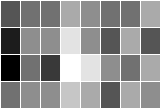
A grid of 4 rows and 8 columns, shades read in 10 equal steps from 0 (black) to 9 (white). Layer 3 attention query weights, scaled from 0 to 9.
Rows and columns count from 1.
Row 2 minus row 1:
-2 1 1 2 0 -1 2 -3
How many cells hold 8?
2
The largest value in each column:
4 5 5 9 8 5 6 6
